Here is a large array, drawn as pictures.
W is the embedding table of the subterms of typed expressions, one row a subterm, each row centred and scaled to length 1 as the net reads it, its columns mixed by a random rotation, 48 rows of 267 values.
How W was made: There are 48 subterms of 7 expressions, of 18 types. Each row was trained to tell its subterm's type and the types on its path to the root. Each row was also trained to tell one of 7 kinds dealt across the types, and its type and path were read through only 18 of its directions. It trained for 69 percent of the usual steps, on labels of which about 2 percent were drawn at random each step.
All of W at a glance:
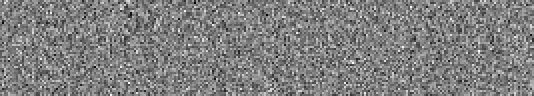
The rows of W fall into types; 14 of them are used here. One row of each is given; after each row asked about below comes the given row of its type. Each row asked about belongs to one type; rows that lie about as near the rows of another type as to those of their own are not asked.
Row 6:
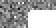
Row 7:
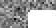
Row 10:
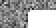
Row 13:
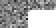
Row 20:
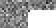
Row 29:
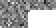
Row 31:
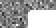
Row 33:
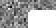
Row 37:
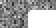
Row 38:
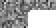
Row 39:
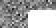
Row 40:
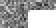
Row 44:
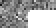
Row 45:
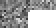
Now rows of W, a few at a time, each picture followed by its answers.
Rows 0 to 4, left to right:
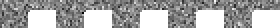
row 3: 13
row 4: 33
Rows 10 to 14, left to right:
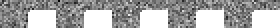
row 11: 39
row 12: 20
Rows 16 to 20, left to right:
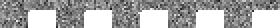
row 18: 13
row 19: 20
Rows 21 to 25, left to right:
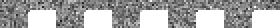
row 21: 39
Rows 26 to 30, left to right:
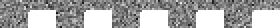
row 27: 20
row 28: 38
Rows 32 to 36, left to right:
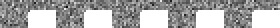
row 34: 39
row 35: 39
